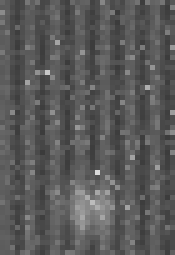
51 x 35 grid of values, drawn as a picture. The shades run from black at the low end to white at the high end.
Ninth with the highest average: bottom middle. Odd rows or columns: none. Mirror symmetry: none. Stripes: upright, repeating 7 times. Bumps: one, in the bottom middle. Histogram: skewed, a long tail of high values.
